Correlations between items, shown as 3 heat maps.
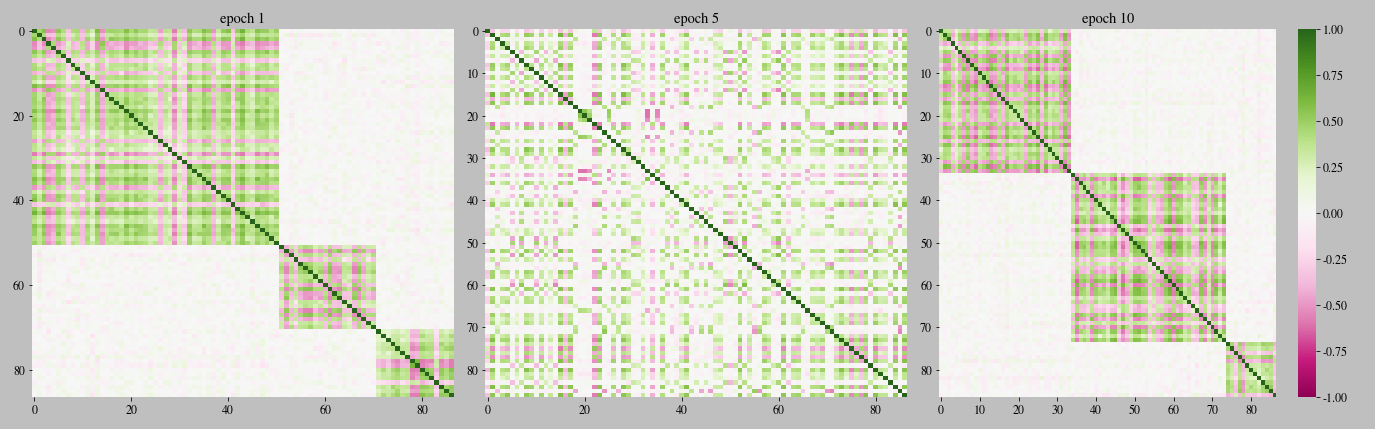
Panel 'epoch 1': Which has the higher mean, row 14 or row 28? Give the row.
28
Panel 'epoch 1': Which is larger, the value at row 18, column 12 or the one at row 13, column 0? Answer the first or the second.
the second
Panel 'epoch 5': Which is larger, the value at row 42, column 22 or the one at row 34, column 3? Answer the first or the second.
the first
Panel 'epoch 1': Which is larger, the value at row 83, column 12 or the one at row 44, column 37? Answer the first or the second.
the first
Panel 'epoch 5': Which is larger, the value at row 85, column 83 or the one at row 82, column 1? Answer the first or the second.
the second
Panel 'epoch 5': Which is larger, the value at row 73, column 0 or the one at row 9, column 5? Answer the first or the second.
the second
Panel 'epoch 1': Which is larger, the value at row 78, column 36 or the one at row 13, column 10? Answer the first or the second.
the first
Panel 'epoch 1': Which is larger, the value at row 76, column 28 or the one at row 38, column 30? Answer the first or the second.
the second
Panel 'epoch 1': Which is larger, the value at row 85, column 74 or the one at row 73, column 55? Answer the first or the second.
the first
